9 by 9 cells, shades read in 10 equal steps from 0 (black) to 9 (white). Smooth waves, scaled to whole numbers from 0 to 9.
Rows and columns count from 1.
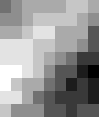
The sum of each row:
53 55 56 58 50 45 39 36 36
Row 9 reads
7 5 5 5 3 3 2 3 3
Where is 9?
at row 6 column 1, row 6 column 2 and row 7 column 1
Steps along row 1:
up up same same same up same down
